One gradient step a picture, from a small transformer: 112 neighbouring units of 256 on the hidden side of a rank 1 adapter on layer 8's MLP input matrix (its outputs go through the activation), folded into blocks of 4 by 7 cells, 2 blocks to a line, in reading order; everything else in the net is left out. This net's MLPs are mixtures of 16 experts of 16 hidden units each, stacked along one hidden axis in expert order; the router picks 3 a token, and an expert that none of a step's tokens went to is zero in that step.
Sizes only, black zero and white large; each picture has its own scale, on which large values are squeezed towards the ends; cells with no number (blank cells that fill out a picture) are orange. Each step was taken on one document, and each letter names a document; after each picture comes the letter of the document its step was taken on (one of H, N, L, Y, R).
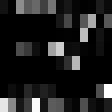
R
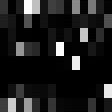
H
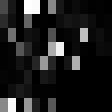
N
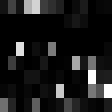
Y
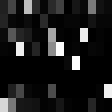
H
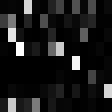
H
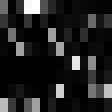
Y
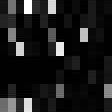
H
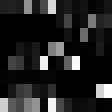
R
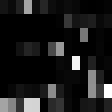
R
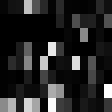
R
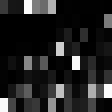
Y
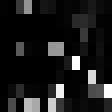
R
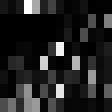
Y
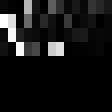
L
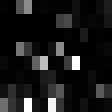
R
